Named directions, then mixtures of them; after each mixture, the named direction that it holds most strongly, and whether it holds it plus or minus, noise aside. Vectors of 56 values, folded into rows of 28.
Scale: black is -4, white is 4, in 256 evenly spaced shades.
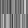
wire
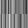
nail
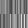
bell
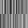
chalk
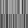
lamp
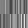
bell, plus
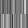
wire, plus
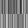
lamp, minus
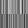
lamp, plus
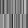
wire, plus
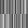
wire, plus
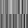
lamp, plus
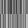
lamp, minus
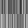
lamp, minus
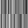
nail, plus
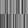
lamp, plus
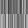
lamp, minus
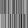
bell, minus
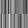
nail, plus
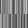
bell, minus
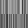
lamp, plus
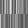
chalk, minus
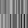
bell, minus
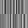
chalk, plus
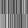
lamp, minus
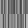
lamp, minus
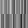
wire, minus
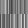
bell, plus
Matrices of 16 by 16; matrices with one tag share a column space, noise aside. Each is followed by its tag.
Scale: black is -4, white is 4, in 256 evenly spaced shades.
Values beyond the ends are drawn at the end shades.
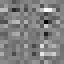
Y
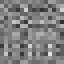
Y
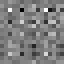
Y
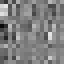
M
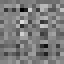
Y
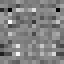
Y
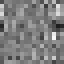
M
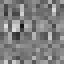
M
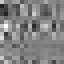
M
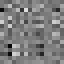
Y
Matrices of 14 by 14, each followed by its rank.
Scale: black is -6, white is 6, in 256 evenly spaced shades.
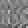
three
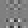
one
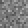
full rank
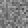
full rank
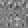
three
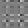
one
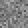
full rank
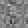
three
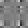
one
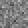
full rank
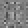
three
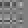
one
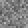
full rank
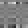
one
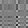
one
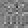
three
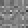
three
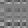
one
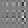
one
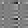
one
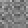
three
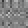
three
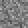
full rank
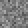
full rank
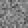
full rank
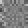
three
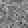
full rank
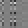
one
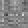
three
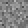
full rank
